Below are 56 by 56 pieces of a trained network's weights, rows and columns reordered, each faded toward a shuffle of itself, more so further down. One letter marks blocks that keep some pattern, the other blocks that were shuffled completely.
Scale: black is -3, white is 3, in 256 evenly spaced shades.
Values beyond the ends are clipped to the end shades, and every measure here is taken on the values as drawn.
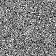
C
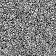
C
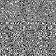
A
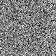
C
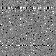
A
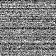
A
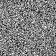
C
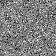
C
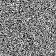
C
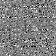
A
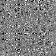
A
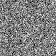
C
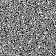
C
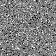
C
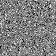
C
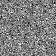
C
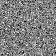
C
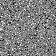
C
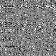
A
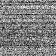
A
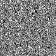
A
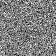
C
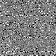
A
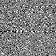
A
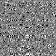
A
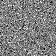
C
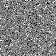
C
